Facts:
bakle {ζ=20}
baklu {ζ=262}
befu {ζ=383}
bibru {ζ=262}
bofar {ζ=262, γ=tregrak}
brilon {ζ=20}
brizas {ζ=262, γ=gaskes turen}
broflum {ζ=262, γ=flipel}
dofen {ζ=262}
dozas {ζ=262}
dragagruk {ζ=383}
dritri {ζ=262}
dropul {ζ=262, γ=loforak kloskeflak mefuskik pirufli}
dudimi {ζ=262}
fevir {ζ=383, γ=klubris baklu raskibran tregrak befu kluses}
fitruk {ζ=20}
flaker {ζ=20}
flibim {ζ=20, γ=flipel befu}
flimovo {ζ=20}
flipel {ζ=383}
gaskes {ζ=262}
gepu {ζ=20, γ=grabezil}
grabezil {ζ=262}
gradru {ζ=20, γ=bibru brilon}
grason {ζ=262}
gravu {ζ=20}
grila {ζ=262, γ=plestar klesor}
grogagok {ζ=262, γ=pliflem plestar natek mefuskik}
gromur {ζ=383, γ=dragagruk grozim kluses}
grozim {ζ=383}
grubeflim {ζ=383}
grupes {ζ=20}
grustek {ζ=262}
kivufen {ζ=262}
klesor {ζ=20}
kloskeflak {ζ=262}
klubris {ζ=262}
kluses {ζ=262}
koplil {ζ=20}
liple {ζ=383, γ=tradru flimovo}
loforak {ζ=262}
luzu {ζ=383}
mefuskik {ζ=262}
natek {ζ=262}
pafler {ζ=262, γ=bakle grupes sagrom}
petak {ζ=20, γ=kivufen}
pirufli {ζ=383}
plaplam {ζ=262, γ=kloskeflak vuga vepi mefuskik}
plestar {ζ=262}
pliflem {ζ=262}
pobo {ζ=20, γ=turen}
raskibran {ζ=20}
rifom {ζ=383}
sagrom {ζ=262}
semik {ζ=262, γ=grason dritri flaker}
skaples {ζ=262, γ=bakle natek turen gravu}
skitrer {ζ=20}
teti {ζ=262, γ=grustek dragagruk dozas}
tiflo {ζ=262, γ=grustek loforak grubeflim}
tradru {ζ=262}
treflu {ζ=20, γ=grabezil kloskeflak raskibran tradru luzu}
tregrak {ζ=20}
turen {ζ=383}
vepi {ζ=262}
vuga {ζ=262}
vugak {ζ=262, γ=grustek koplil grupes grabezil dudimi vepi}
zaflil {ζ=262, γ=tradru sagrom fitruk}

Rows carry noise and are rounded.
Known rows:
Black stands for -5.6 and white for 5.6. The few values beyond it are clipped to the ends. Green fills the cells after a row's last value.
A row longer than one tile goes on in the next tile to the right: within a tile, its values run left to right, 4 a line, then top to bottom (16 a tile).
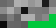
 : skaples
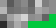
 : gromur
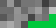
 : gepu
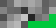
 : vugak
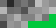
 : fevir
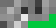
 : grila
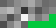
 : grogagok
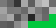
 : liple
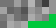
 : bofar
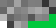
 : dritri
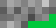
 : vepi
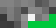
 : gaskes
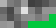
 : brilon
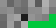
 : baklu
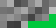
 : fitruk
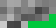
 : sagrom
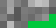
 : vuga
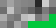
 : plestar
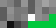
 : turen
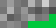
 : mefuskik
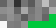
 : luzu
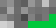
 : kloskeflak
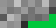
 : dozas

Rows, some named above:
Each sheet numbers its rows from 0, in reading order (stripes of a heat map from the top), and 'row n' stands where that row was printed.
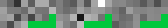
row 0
liple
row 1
befu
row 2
skitrer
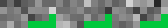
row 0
treflu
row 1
loforak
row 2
pafler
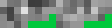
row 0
brilon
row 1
grozim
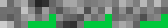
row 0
bibru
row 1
bakle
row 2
vepi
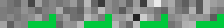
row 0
rifom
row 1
bofar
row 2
flipel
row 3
grozim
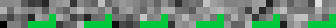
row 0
petak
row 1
flimovo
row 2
gravu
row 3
fevir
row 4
zaflil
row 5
gromur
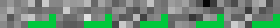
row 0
pliflem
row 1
natek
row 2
plaplam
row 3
kivufen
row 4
dropul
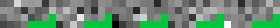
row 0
pafler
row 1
grila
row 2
brizas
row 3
tregrak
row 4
luzu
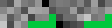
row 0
semik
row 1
pobo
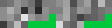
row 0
grila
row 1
tradru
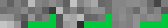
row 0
loforak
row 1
teti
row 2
dofen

